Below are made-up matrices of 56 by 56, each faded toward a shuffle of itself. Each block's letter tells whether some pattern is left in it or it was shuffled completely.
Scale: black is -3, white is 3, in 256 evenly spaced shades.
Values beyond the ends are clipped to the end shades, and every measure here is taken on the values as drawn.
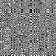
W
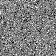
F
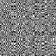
W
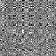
W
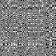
W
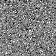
F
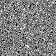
F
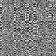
W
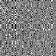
W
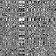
W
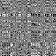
W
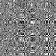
W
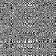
W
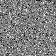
F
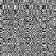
W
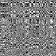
W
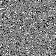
F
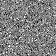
F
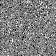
F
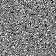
F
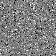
F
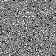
F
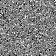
F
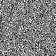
F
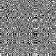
W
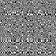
W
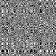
W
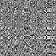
W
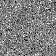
F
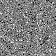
F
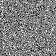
F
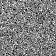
F
